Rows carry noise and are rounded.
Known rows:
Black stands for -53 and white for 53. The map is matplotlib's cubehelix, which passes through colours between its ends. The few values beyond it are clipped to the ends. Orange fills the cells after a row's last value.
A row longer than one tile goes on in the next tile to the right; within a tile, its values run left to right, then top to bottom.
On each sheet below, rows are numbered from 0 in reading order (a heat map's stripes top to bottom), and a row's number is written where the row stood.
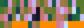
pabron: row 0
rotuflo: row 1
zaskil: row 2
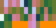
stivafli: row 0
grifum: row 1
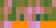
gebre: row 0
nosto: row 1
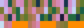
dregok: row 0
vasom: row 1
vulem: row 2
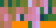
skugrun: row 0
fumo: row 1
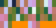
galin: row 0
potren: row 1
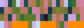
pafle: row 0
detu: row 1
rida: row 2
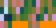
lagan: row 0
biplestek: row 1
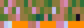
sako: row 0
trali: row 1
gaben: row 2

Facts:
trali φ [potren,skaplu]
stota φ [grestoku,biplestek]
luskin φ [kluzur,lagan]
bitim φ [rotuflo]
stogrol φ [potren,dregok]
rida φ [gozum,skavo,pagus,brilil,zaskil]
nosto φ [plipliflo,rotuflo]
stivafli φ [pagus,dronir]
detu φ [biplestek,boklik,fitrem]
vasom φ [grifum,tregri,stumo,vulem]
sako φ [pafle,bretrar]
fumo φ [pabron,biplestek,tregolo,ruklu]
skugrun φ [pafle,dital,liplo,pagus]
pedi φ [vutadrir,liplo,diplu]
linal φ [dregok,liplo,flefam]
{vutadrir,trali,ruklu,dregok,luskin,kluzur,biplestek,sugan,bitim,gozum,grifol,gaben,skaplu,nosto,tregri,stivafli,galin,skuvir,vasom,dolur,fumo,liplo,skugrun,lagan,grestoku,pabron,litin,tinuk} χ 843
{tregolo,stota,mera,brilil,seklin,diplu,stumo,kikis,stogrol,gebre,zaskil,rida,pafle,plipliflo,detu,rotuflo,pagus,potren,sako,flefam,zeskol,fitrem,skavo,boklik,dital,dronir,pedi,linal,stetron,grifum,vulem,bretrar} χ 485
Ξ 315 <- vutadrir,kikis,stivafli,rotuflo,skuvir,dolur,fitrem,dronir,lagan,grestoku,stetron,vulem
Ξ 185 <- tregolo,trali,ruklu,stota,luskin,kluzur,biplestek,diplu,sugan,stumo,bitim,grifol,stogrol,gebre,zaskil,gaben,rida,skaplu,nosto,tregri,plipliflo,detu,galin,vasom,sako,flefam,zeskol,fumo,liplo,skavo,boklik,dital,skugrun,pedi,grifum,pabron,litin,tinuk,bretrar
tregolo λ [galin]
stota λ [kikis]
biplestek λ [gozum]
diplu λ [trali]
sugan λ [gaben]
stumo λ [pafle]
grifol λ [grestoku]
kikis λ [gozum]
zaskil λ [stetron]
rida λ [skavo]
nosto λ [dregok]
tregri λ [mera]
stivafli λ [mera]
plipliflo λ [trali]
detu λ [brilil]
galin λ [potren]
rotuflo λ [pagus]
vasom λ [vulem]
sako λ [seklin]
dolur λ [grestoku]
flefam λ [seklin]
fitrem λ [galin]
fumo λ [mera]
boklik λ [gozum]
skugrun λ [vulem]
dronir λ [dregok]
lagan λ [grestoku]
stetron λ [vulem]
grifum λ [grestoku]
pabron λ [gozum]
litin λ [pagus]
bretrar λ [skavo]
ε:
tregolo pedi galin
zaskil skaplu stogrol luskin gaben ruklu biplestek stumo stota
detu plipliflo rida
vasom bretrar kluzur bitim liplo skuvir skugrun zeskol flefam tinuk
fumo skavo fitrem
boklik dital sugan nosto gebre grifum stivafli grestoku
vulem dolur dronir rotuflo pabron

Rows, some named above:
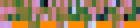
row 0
nosto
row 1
stota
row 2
bretrar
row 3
detu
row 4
boklik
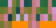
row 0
pabron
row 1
tinuk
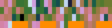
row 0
sugan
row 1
pagus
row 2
galin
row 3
skugrun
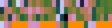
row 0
pafle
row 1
nosto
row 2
grestoku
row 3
litin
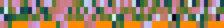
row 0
dolur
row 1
brilil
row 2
tregri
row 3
mera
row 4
stivafli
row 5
flefam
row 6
fitrem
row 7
stetron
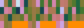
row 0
gozum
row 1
skavo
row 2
grifol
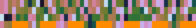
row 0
dronir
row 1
galin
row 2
stumo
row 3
kikis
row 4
tregolo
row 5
seklin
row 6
stetron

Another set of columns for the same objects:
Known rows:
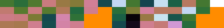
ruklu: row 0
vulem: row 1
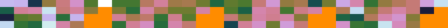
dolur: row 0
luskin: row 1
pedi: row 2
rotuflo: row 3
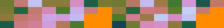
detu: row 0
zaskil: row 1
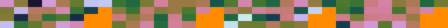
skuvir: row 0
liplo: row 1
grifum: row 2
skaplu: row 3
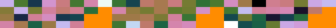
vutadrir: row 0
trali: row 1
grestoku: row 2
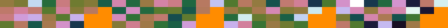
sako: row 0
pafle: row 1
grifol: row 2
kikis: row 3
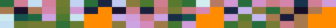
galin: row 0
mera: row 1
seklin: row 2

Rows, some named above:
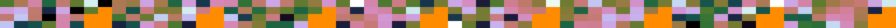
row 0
flefam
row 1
vasom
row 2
potren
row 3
boklik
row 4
lagan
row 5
detu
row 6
stetron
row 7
rotuflo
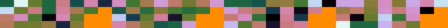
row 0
biplestek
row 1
potren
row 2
tinuk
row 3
fitrem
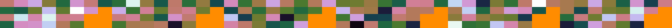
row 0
fumo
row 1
pabron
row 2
potren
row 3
skugrun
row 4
stivafli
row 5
vasom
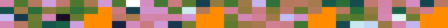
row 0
potren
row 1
boklik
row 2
nosto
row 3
skavo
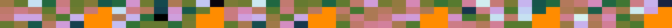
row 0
sako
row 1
stota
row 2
sako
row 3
sugan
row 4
tregolo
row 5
tregri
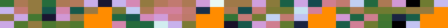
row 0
stumo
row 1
dronir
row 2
vasom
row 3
gozum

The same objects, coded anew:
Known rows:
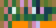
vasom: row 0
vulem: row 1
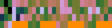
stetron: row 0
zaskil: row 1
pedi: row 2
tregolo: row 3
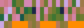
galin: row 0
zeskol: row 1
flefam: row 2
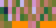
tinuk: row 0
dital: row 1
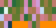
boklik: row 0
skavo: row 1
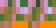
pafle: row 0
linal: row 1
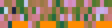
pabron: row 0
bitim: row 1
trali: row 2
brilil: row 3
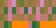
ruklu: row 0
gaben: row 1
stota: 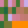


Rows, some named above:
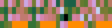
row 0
stota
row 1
stota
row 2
dolur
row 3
skavo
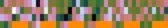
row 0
fumo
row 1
mera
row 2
grestoku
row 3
lagan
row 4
skavo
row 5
zaskil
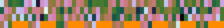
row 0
gozum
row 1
mera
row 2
stumo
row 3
fitrem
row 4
skugrun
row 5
pabron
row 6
stivafli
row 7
biplestek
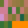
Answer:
detu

